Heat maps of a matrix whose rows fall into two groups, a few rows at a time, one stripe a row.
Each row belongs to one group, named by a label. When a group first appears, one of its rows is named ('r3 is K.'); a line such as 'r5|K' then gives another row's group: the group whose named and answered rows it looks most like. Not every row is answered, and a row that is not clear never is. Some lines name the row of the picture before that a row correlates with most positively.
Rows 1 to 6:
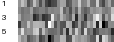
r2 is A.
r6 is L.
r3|A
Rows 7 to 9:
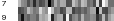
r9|A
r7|L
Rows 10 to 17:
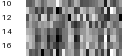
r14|L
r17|L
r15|L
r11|L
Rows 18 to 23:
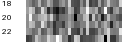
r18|A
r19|L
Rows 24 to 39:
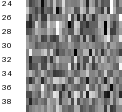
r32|A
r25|L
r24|L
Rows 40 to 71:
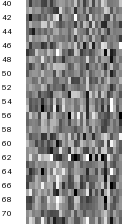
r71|L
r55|L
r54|L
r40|A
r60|L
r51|A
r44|A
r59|A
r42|A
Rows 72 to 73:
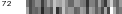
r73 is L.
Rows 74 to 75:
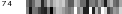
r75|A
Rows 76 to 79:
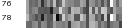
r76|L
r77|A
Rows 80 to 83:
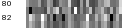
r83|L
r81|A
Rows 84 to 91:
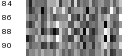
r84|A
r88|A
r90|A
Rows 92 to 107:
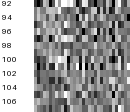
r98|L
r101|A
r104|L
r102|A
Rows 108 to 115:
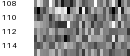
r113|L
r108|L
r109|A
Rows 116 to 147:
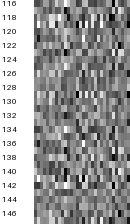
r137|L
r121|A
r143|L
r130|L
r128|A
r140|L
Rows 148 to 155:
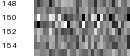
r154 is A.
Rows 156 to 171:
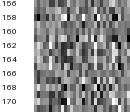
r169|A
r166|A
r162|L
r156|A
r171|L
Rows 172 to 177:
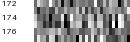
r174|L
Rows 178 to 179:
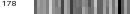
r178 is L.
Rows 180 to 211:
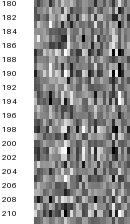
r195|L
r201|A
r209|L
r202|A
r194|L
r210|L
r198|A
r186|A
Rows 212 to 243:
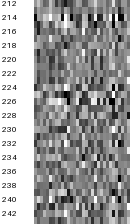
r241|A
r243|A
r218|L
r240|L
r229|A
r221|A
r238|L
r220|A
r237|L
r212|L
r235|A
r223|A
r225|L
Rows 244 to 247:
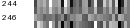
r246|L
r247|L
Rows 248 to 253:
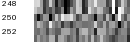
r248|L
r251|L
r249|L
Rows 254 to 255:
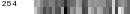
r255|L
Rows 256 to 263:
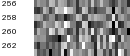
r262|A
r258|L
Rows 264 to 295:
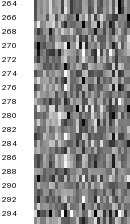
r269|A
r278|L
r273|L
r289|A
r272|A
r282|A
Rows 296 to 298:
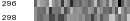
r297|L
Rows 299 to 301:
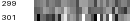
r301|A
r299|A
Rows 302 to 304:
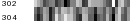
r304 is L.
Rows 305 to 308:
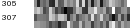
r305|A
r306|L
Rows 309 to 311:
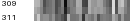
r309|L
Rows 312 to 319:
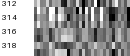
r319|A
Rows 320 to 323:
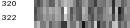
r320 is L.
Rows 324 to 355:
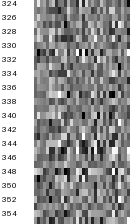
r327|L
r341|L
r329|L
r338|A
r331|A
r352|L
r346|A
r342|A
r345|A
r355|A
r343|A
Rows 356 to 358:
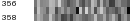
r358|L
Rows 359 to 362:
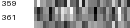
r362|L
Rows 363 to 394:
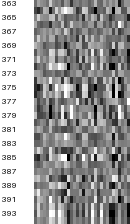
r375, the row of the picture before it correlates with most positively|360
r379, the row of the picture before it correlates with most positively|361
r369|L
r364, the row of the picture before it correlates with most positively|360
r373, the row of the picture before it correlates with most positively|362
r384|L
